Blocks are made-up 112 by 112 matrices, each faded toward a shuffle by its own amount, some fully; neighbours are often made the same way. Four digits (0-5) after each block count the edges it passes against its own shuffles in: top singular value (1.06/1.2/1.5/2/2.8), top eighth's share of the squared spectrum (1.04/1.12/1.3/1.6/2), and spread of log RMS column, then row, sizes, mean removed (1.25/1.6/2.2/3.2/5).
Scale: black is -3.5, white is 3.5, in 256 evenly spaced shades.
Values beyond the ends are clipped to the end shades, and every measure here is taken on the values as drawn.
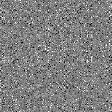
4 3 2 2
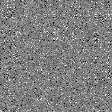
3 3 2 1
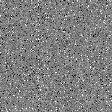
3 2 1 1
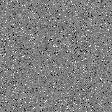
3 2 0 0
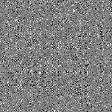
4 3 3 2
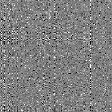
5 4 3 2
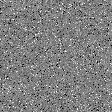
1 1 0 0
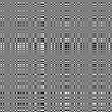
5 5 5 5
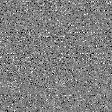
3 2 0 3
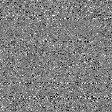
2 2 0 3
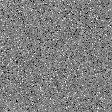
0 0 0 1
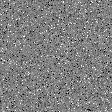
0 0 0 0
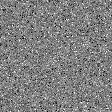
0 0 0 0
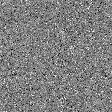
2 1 0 0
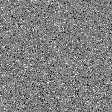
0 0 0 0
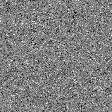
2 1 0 0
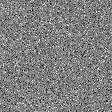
1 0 0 0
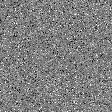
0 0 0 0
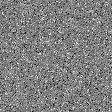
0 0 0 0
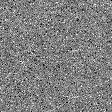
1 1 0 0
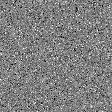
1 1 0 0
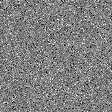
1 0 0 0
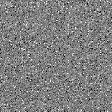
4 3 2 1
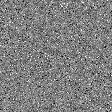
2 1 0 0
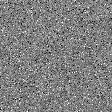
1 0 0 0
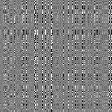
5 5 5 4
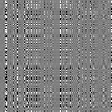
5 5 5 3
